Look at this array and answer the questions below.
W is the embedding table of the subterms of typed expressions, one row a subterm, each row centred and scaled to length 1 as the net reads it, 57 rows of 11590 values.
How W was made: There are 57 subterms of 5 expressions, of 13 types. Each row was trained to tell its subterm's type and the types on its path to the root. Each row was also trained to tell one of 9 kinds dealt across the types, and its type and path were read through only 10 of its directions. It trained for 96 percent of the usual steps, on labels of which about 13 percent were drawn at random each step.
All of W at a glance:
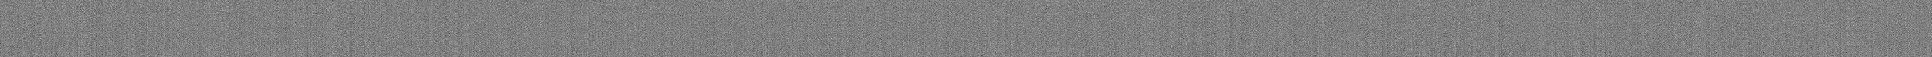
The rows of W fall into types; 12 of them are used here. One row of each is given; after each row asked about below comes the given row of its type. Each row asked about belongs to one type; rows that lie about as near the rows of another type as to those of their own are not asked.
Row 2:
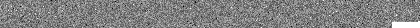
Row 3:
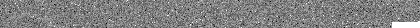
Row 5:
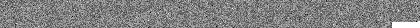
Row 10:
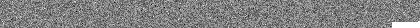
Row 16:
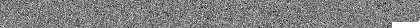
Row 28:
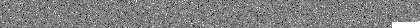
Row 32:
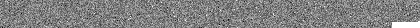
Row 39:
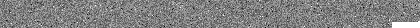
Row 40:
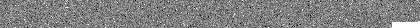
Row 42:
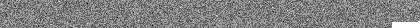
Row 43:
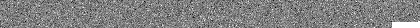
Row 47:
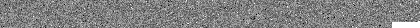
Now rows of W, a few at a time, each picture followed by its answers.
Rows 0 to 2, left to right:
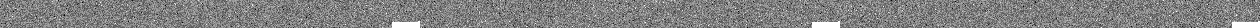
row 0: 10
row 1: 32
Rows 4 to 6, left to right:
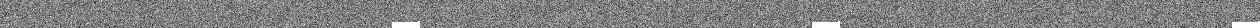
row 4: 10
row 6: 2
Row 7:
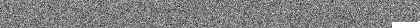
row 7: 42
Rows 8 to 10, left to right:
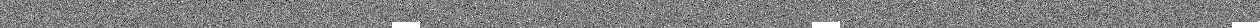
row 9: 28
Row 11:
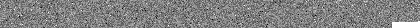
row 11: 2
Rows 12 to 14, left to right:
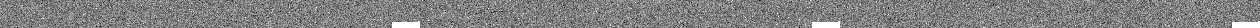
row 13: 3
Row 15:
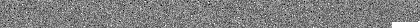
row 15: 39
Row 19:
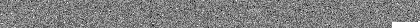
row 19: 47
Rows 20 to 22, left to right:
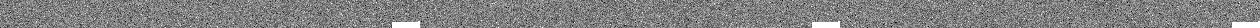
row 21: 16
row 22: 42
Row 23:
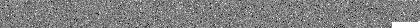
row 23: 39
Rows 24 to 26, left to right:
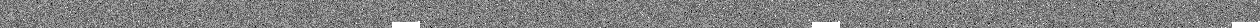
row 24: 40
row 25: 40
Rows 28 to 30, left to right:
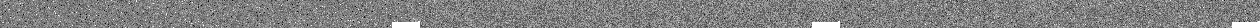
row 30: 10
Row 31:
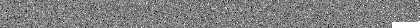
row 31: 2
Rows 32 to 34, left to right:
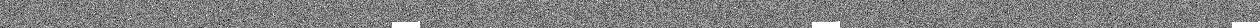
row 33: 5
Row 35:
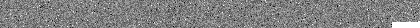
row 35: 40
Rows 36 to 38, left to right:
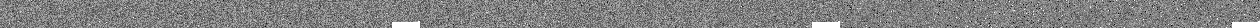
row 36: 5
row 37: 40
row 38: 10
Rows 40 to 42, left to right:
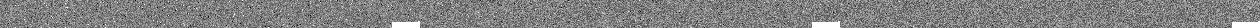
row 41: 43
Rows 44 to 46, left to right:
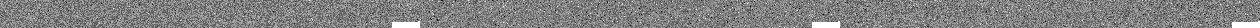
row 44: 42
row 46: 5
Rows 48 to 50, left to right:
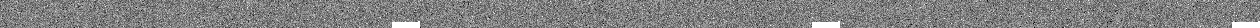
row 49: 3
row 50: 43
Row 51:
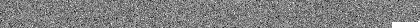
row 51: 3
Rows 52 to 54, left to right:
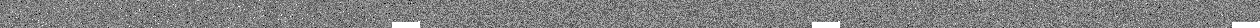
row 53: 47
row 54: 5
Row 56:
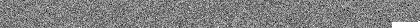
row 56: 42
